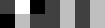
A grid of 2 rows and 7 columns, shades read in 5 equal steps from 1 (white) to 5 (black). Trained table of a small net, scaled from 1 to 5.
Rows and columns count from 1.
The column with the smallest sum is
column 2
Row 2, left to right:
5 2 4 4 2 4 2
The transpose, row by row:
4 5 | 1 2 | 5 4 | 4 4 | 2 2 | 4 4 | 2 2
